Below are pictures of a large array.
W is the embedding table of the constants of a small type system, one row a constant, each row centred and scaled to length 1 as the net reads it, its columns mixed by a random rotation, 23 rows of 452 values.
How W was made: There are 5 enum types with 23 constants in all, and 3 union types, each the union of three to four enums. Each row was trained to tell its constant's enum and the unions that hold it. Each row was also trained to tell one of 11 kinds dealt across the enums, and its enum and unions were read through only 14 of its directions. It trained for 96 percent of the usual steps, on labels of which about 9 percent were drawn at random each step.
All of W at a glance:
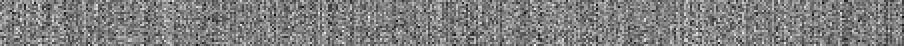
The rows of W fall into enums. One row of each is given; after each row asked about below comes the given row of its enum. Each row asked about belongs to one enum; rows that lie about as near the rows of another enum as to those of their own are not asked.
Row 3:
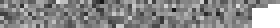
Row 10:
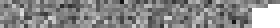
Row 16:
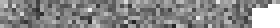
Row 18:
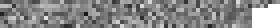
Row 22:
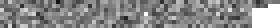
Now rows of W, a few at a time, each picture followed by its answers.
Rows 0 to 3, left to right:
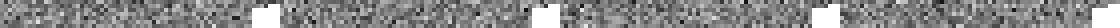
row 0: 10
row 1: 16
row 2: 22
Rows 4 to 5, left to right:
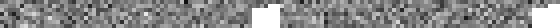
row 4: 22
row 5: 18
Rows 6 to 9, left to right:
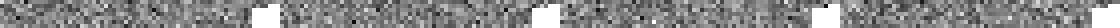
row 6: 16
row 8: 22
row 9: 16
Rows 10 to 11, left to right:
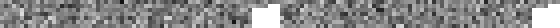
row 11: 3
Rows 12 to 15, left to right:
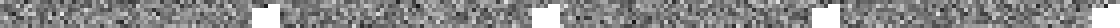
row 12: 22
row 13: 18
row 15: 18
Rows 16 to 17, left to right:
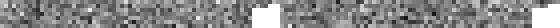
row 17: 16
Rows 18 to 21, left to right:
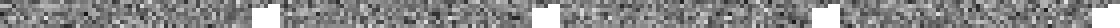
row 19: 10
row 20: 10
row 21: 18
